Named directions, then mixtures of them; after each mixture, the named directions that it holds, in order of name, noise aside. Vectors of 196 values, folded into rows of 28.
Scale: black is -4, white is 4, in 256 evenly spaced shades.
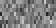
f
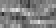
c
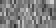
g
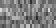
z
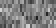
f, z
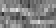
c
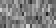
f, z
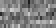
c, f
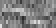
c, f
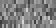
f, g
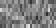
f, z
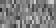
g, z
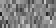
f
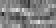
c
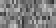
c, g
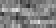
c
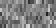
f, z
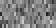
f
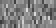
f, g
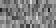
z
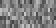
g, z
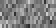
f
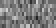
z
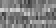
c, z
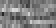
c
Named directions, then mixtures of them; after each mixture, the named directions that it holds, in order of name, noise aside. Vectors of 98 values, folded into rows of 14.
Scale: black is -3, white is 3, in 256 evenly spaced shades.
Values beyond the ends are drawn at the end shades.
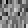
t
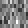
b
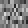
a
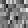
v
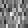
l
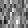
b, l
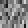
t, v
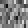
t, v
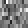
t, v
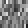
t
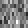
b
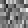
v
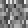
b, v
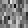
a, b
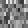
b, v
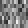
b, t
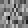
a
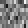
t, v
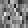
a, b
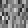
b, t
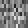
a, l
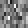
a, b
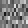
a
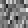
v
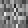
a, l
